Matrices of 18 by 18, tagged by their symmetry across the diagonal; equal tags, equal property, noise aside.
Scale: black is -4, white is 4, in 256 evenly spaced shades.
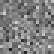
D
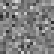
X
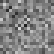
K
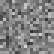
D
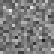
D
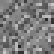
K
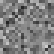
K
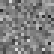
X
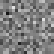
X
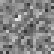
K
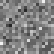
K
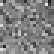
X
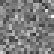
D
